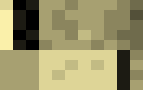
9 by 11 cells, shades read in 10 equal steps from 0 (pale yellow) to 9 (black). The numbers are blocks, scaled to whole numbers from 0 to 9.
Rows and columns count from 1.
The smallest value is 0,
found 4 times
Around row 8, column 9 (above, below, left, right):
1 1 1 8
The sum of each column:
13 54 55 20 22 23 18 21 22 53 40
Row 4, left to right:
0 9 8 3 3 4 2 3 4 5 5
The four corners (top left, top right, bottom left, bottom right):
1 5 3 3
